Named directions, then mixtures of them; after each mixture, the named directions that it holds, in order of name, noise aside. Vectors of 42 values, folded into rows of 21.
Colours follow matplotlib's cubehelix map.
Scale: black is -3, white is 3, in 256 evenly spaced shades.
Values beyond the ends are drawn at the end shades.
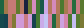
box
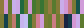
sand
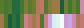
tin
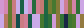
box, sand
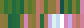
tin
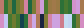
box, sand, tin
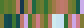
sand, tin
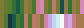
tin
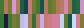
box, sand, tin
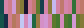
box, sand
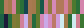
box, sand, tin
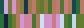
box, sand, tin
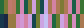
box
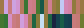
box, sand, tin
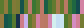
sand, tin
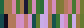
box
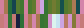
box, tin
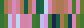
box, tin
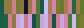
box
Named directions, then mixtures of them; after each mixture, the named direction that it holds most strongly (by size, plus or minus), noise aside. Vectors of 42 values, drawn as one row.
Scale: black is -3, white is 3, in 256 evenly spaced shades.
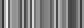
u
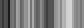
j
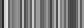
u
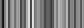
u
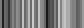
j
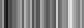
u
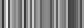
u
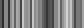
j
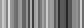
j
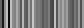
u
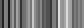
j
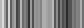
j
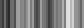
j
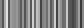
u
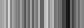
j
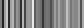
u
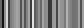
u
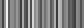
u
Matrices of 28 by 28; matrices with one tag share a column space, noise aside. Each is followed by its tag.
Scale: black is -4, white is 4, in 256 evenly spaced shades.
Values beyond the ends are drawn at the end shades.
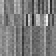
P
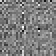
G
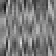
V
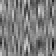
V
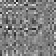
G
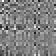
G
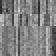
P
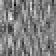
V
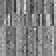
P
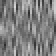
V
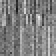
P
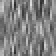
V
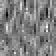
V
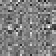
G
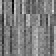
P
